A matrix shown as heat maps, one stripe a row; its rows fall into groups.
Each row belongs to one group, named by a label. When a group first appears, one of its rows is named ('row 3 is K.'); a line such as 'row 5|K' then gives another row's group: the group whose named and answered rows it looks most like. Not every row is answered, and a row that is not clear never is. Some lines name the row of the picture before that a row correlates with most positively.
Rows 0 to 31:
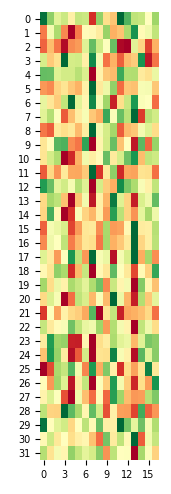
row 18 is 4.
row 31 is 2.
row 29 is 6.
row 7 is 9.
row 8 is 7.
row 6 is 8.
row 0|6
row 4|6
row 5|7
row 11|7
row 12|6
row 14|4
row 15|9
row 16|9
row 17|8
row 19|2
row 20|4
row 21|7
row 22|2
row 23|4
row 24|4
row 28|2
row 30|9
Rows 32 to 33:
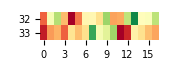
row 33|7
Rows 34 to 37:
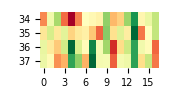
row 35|9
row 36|8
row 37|8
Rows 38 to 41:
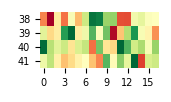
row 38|7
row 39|8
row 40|6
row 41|9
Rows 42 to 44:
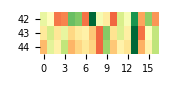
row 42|8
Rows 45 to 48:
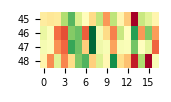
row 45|2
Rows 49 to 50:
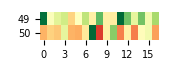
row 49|6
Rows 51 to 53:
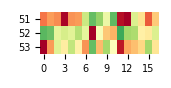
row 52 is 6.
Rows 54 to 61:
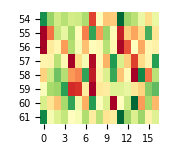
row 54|6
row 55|7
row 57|4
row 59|4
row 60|8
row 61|6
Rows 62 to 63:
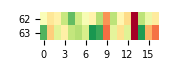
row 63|2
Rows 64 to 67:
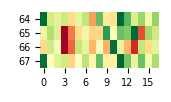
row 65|9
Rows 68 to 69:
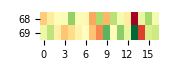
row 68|2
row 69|9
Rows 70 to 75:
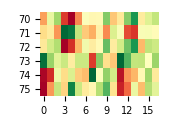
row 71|2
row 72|9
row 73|6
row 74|7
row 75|7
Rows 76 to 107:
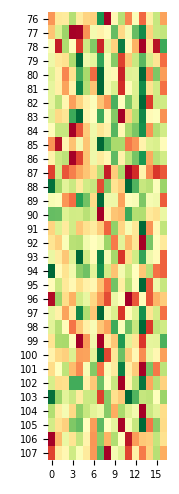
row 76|7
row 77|9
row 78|4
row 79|8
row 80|8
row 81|8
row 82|9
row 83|8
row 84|9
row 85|7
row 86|9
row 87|7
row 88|6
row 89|8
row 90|6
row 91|9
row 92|2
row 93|8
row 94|2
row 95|9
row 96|7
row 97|8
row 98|9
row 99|4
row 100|7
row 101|4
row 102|8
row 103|6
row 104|2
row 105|8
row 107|7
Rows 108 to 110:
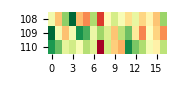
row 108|4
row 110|6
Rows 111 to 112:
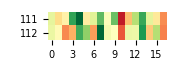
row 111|8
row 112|8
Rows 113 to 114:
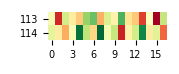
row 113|4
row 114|8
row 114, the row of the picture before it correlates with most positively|112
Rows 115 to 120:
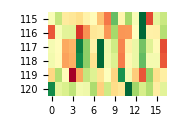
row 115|9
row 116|9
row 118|8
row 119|4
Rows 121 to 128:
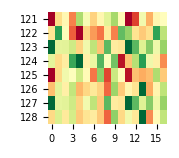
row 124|8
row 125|7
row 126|9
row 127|6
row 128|9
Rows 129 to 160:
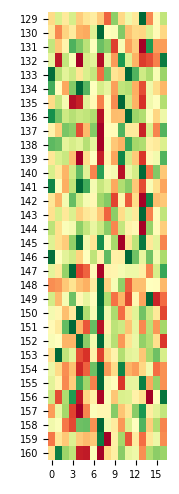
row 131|2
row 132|4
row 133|6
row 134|2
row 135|4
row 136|6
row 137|4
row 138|6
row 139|4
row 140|8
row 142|2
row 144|2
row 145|8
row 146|6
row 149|2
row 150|8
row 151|4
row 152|8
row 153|4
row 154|7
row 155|8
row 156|4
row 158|8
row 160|4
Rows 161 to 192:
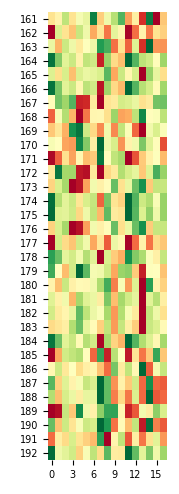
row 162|7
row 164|6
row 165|2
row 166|6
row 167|4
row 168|9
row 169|2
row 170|8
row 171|7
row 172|4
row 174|6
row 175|6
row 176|9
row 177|7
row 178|6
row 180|2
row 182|2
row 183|2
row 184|6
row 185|7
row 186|9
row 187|2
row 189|7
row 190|2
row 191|7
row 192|6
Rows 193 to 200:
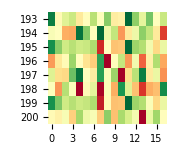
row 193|6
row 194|8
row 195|6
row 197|8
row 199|6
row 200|2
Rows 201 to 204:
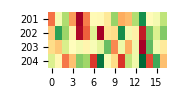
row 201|9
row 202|4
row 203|2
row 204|8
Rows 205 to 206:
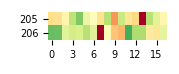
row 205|2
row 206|6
